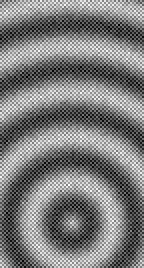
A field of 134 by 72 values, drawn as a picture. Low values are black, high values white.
Seam: none. Rings: centred on the bottom middle. Average level on the scale: 50%.
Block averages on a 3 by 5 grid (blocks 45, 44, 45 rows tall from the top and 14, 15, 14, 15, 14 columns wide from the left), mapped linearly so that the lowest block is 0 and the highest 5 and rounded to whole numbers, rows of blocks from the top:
33333 | 43334 | 05250
